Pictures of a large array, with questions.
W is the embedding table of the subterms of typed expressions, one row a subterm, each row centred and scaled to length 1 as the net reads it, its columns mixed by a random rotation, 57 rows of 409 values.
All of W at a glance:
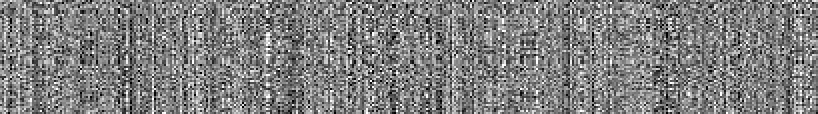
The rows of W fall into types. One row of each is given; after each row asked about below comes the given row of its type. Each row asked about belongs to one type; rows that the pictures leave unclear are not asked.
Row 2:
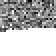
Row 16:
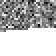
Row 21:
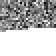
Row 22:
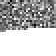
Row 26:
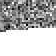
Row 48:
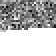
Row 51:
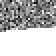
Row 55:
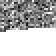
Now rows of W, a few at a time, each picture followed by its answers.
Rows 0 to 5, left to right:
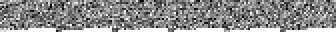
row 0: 48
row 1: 26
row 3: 2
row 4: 51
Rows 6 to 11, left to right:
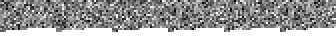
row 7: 22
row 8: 16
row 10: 51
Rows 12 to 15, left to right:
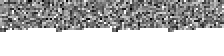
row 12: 2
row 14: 55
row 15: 22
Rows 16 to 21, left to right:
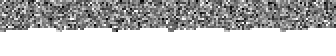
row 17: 48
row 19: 22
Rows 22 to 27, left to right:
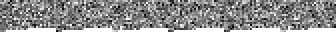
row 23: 26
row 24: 48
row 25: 26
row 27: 48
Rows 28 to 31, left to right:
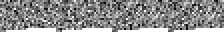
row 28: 21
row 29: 51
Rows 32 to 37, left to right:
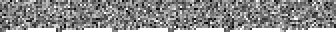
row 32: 22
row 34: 21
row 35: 2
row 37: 48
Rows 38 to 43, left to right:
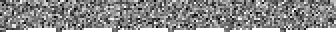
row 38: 26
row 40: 2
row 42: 22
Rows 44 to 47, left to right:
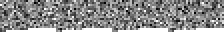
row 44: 55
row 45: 51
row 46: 21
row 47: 21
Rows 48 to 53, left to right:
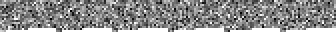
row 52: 16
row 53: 51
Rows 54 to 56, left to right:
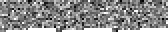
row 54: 2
